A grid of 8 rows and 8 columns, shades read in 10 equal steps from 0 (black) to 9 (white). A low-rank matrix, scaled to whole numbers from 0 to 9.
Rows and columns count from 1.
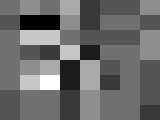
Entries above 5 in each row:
1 0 2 1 2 3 0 0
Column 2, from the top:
5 0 7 3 5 7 4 4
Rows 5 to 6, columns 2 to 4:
5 6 1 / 7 9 1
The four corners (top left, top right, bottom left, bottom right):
4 5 3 2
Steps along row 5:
up up down up down up down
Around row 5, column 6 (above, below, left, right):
4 2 6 4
